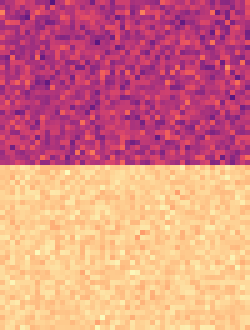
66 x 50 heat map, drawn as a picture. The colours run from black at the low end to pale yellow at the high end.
The table splits into 2 rows of 1 panel. Panel 1,1: middling, fine-grained. Panel 2,1: very high, fine-grained, faint in contrast.
